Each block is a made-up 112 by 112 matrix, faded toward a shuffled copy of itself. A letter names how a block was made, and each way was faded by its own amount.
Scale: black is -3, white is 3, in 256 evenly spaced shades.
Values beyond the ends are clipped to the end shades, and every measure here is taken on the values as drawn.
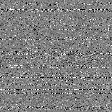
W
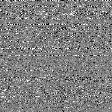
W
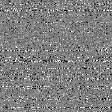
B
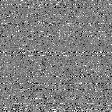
B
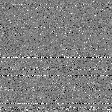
W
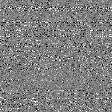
B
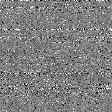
B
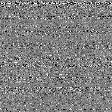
W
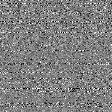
W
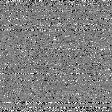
B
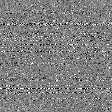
W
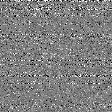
B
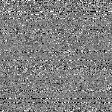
W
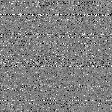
B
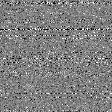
W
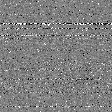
W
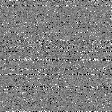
B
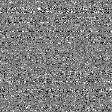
W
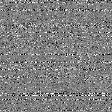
W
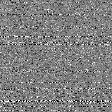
W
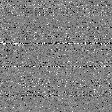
B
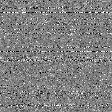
W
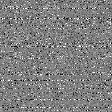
B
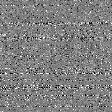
B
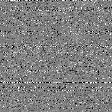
B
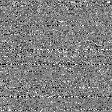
W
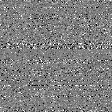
B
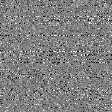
B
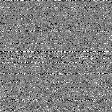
W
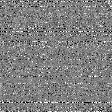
W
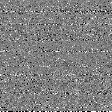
W
